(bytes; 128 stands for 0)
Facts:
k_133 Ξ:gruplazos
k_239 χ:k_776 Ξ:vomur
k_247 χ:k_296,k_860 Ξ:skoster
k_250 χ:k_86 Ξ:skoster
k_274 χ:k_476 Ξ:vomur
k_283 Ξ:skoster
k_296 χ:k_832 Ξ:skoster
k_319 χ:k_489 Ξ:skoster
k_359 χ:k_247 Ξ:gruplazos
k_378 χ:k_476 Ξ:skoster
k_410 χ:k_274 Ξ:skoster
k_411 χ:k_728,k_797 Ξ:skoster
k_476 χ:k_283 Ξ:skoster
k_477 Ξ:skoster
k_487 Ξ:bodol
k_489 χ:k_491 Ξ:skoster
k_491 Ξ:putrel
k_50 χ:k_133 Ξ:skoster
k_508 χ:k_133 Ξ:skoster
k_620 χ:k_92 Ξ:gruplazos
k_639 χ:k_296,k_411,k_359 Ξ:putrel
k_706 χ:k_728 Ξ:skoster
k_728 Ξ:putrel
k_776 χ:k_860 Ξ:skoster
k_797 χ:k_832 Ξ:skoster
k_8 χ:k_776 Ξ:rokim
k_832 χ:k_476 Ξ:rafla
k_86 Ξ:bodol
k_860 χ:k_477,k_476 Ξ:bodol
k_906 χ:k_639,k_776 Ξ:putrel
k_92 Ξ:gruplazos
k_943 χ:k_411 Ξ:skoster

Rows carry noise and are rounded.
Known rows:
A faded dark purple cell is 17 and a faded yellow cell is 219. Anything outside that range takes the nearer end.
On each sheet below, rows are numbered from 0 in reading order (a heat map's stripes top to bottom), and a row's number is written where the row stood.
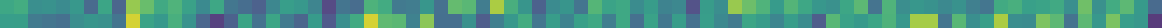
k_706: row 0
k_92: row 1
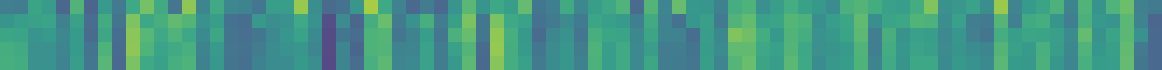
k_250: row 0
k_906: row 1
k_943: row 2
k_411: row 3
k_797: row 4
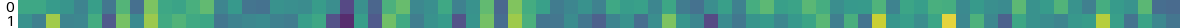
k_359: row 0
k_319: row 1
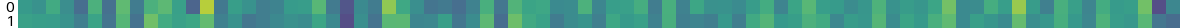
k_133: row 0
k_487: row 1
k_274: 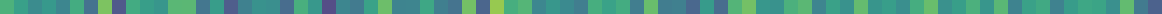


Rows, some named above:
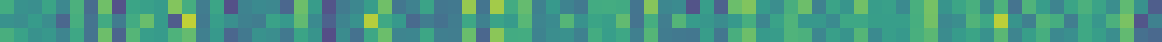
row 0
k_410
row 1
k_86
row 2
k_476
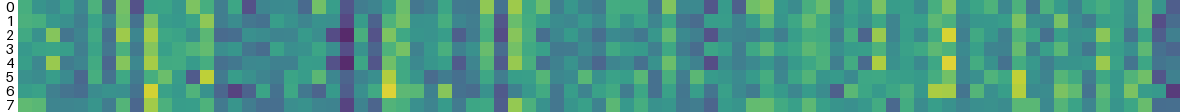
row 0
k_410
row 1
k_477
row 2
k_491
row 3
k_776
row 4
k_489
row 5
k_86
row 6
k_92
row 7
k_728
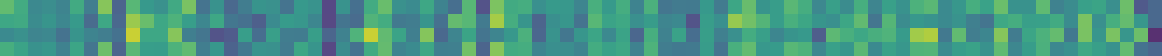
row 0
k_283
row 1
k_706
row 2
k_620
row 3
k_476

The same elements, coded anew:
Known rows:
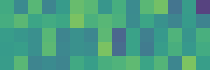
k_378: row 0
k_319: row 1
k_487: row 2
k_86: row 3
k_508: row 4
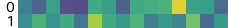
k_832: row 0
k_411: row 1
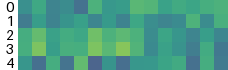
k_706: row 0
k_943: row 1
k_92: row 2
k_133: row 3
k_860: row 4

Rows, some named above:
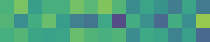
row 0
k_133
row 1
k_906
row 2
k_283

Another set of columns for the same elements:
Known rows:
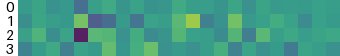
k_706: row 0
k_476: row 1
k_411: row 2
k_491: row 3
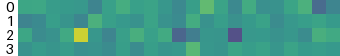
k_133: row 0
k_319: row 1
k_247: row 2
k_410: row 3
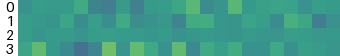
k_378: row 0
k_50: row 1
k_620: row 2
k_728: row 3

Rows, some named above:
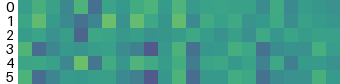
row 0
k_283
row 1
k_728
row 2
k_943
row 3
k_776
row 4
k_477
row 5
k_776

